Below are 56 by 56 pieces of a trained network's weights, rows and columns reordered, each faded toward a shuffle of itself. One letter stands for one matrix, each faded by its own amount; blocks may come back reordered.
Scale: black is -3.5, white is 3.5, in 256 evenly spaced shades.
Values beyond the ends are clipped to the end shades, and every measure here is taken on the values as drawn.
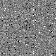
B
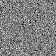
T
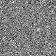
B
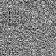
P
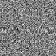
P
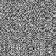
P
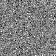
T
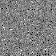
T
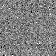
T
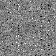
B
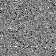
T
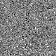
T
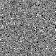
B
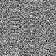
P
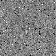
T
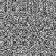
P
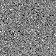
B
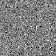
B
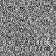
P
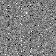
B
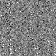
B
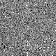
T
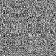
P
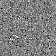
B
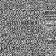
P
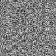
P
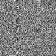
P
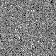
T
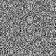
P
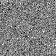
T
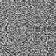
P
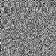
P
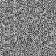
P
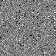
B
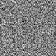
P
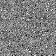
T
